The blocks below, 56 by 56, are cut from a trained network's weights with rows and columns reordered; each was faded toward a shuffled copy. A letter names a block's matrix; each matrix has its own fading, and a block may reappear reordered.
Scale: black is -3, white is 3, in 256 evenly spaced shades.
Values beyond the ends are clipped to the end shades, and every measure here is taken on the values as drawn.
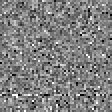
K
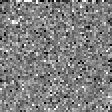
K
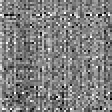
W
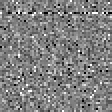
K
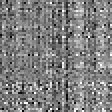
W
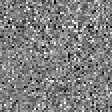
K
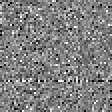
K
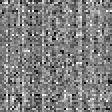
W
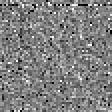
K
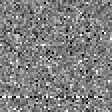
K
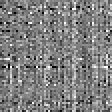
W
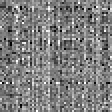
W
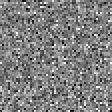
K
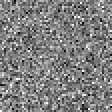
K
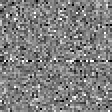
K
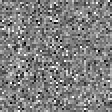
K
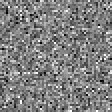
K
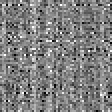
W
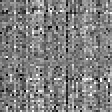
W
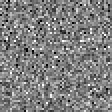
K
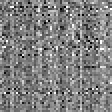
W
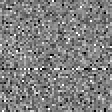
K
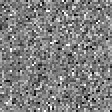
K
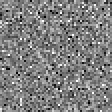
K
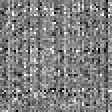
W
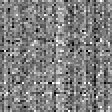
W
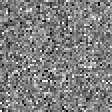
K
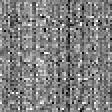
W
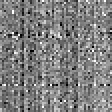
W
